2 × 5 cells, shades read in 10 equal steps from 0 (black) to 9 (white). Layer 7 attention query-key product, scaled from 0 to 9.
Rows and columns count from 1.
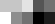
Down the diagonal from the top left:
7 5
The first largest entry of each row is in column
3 1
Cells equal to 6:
0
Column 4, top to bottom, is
3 0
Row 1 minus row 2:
-2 2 4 3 3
